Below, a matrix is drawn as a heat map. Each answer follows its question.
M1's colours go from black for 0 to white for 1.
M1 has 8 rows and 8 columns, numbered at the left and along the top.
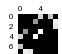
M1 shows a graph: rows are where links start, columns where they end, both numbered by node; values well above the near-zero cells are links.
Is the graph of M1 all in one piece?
no
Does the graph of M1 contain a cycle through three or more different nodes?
no
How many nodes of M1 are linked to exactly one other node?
2
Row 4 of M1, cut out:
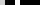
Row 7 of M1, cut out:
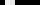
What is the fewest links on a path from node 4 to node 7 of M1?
3
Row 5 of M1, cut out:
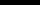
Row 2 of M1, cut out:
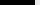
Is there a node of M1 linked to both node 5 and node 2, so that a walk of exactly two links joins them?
no
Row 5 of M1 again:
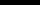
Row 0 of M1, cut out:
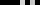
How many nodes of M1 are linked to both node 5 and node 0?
0
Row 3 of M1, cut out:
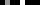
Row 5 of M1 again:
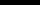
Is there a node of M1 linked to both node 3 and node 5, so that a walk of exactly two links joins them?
no
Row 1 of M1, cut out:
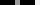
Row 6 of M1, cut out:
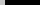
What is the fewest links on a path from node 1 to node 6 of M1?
4
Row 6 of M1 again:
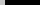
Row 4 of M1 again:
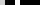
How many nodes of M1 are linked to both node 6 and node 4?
1
